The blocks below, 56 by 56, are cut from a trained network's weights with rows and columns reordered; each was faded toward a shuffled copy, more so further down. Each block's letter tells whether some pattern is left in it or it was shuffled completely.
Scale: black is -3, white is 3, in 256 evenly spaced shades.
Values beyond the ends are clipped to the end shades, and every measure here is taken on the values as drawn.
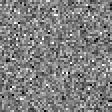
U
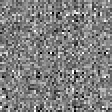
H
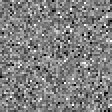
U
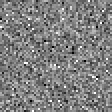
U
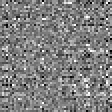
H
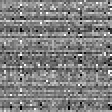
H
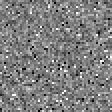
U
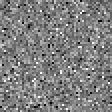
U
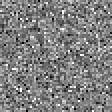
U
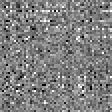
H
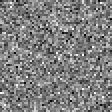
U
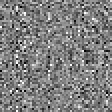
H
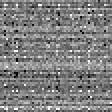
H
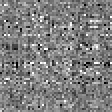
H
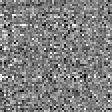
H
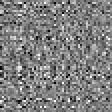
H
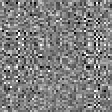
H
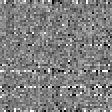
H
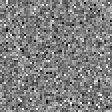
U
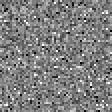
U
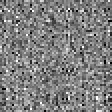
H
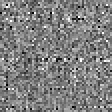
H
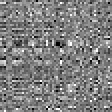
H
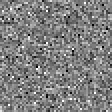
U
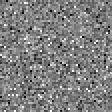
U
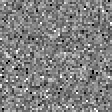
U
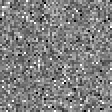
U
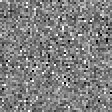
U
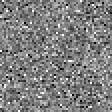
U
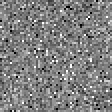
U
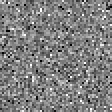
U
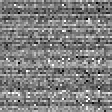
H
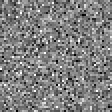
U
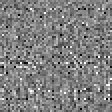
H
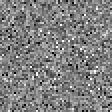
U
